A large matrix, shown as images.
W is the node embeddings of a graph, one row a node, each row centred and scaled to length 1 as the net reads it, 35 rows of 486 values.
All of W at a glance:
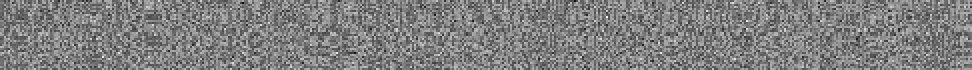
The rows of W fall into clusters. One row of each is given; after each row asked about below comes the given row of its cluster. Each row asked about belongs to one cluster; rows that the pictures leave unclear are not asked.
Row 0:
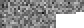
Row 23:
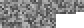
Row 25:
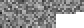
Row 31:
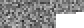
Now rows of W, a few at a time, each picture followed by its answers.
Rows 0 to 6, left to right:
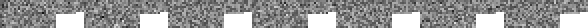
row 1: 0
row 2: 31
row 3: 0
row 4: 31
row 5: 25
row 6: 31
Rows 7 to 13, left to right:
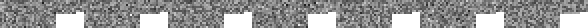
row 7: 25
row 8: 25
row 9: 25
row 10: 0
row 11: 25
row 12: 0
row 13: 31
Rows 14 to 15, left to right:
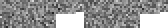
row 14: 0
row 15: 0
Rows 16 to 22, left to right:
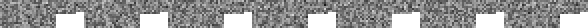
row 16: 23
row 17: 23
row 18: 25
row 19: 25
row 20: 31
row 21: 25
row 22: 25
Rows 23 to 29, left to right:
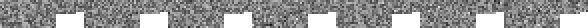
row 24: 0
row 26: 23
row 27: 23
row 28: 31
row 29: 0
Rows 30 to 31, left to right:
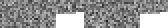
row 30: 31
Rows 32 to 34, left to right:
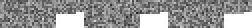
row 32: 25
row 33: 23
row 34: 31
